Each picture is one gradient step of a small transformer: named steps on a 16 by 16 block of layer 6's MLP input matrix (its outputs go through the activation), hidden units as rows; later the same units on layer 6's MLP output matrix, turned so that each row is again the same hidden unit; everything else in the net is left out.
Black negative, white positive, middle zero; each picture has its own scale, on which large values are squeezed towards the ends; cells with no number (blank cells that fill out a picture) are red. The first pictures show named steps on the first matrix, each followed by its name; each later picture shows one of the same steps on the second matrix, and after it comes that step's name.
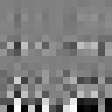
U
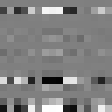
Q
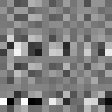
U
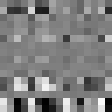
Q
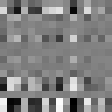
Q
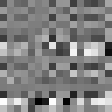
U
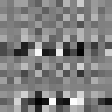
U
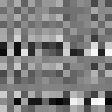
U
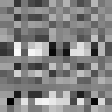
U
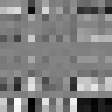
Q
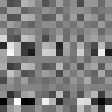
U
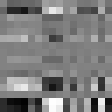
Q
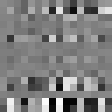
Q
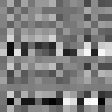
U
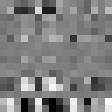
Q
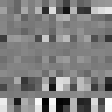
Q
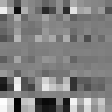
Q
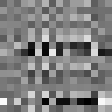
U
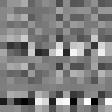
U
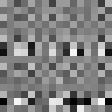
U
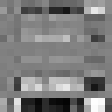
Q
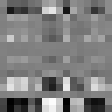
Q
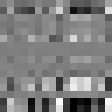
Q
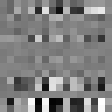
Q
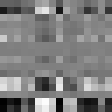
Q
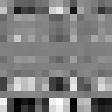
Q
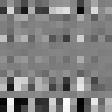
Q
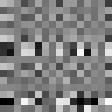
U
